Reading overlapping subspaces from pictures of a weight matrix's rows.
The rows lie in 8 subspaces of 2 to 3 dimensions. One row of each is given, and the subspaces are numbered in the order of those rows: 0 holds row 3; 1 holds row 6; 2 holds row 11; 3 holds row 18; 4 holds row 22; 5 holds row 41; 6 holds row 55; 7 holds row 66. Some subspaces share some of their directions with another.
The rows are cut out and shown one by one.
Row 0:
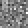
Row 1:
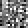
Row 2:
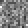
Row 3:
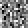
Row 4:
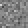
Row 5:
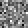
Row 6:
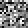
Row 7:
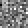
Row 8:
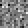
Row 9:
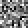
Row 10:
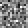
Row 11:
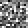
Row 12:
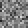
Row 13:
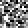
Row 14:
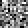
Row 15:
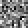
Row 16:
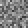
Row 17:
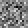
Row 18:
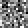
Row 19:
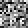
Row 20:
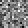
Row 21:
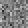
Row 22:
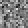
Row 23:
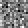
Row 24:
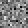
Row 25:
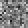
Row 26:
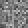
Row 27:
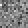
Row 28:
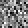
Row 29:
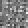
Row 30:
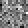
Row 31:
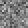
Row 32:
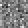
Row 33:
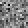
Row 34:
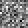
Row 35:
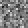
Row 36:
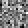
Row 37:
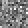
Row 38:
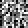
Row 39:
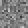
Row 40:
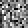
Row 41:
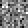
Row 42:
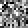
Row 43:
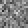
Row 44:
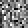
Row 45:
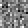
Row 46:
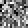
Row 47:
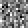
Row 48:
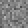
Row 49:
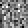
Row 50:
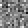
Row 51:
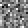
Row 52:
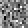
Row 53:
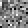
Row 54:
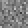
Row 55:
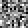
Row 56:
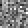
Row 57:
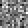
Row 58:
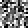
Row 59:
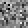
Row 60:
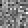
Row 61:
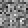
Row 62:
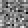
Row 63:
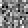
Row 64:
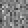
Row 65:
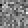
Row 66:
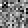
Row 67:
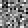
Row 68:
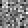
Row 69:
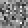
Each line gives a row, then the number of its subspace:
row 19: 1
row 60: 3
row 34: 1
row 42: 7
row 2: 7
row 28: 3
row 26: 4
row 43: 7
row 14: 7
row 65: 7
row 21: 0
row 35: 4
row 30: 1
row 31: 7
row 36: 1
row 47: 0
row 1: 2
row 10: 2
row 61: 1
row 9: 6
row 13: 4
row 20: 0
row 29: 2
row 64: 0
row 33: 5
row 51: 4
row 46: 7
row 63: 5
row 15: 6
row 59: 5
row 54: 3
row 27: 2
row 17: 1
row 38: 3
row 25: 1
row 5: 1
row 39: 7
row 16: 6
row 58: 0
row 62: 2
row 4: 2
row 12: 0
